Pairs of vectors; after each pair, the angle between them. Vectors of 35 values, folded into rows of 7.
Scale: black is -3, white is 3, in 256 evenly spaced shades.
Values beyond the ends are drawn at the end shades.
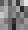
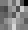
nearly opposite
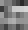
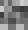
nearly opposite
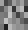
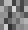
nearly opposite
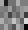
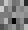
partly opposed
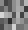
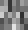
partly aligned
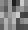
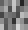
nearly opposite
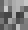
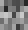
nearly opposite
